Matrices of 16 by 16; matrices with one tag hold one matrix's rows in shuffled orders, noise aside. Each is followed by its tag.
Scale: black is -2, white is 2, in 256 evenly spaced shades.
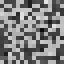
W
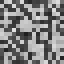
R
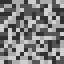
W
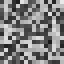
R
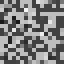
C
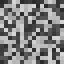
W
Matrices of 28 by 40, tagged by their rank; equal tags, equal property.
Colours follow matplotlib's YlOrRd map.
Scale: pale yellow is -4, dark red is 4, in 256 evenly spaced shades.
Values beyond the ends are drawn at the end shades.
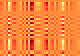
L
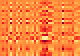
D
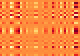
L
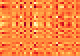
D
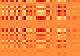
L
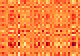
D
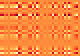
L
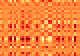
D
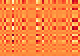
L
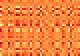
D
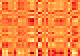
D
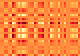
L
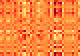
D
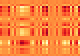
L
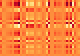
L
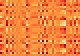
D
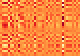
D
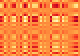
L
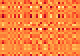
D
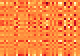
D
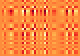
L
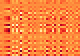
D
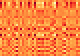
D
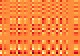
L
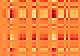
L
